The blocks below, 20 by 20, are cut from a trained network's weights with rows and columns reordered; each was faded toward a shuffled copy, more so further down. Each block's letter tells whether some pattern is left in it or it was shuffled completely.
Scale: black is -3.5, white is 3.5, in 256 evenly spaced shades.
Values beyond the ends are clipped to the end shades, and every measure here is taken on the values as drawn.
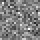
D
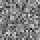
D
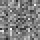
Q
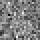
D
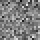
D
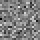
Q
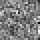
Q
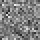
D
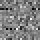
Q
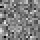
Q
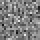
D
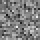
D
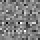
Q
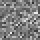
D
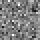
D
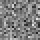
Q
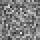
D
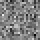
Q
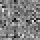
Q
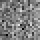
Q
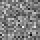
D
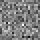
Q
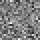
Q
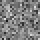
D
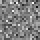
D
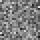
D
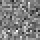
D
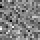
D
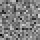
D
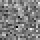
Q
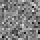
Q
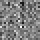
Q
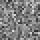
D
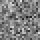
Q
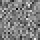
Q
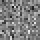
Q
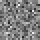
D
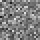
D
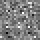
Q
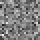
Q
